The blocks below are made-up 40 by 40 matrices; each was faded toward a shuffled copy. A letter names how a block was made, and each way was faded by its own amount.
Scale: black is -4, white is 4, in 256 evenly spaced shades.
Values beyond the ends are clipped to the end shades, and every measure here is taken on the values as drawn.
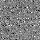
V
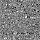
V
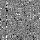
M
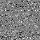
V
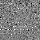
V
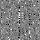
M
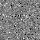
V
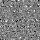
V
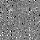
M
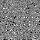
V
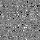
V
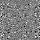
M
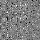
M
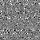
V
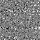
V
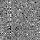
M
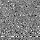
V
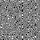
M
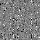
M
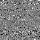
V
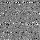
V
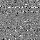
V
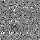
M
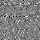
V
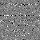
V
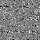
V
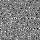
V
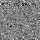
V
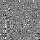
M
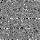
V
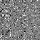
M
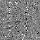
M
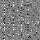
M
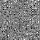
M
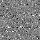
V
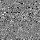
V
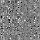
M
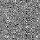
M
